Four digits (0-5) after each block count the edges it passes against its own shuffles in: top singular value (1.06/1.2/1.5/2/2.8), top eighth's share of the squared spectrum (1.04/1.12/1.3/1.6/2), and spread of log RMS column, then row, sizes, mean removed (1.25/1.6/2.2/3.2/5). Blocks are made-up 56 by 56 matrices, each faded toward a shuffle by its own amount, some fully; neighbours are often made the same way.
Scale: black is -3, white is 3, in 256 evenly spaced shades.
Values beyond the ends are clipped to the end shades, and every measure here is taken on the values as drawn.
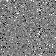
2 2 1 0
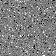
0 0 0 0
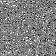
0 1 0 1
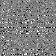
2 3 2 3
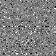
2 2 1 2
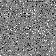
1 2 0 2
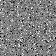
0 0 0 0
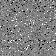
1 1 0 1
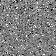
0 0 0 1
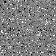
1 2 1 2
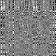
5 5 3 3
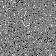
1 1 0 0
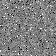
0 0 0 0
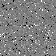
2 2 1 0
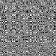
4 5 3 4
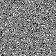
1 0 0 0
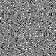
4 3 1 1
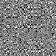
4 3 2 2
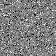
1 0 0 0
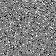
2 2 0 0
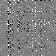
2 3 2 2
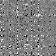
2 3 3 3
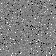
0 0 0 0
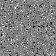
1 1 1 1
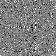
2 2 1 1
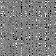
2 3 3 3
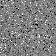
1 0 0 0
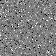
0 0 0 1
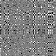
5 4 3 3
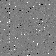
2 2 1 0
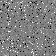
1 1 0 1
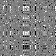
4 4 3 2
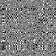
4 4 2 2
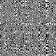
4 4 3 2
